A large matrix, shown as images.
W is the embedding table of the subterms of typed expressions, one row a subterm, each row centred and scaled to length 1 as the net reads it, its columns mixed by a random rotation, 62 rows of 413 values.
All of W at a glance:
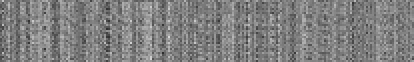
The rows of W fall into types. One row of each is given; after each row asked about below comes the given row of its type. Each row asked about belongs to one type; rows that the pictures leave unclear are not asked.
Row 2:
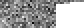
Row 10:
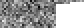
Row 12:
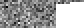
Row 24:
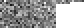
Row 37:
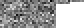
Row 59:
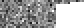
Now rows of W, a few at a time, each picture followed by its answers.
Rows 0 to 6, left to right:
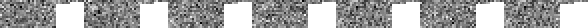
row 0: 24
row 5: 2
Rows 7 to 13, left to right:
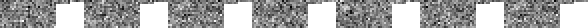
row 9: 37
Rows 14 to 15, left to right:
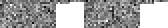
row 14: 2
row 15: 59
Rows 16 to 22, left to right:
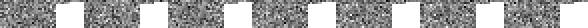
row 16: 2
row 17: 59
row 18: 24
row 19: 2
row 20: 37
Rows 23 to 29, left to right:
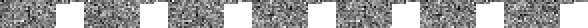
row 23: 59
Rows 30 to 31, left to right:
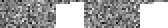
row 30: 59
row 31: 2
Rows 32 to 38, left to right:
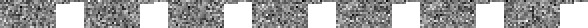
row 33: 10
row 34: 24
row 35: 37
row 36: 37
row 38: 59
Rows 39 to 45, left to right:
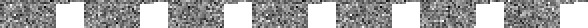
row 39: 37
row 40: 2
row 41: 24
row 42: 37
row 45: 24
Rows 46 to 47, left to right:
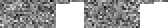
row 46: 37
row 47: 24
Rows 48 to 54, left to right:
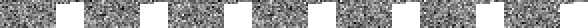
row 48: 12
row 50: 37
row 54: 2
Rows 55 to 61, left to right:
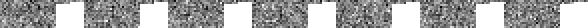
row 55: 10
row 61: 2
